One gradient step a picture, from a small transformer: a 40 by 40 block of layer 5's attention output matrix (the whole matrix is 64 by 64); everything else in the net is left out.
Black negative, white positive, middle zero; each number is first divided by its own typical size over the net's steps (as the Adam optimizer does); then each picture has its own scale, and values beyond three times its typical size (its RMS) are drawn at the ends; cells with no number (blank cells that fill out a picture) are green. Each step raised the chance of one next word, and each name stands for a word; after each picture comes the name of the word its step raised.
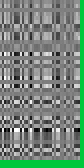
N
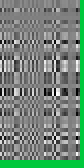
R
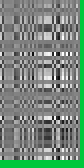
N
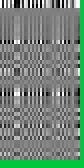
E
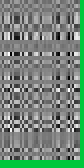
N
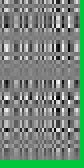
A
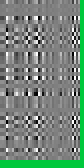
N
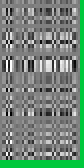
R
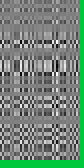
R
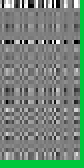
E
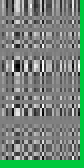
R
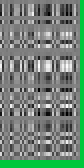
R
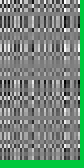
A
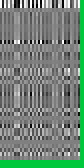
E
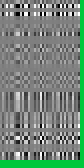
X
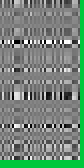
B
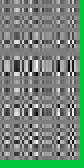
R
